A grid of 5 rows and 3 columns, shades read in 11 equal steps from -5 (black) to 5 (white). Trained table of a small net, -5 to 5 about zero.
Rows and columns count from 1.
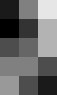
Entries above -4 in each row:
2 2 3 3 2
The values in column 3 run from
-4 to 4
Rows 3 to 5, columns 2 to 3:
-1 2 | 0 -2 | -2 -4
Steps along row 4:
same down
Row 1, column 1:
-4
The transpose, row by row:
-4 -5 -2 0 1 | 0 -3 -1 0 -2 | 4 2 2 -2 -4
